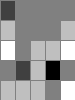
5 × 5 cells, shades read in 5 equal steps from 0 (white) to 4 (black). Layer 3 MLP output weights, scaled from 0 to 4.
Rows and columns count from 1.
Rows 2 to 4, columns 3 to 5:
2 2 1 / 1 1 0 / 1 4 2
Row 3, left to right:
0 2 1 1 0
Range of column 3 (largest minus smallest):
1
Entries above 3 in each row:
0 0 0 1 0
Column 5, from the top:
2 1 0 2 0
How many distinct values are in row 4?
4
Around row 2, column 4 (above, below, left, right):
2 1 2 1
